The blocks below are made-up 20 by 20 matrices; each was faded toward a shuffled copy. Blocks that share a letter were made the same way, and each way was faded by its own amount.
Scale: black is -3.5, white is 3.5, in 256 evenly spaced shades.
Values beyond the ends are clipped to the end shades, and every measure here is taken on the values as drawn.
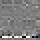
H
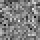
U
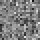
U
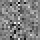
U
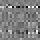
H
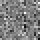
U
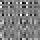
H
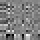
H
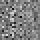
U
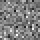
U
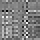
H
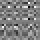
H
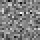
U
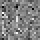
U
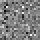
U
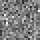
U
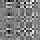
H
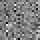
U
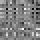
H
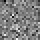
U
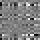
H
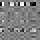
H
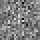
U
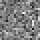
U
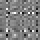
H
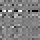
H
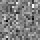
U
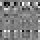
H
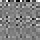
H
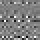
H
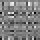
H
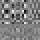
H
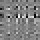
H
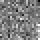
U
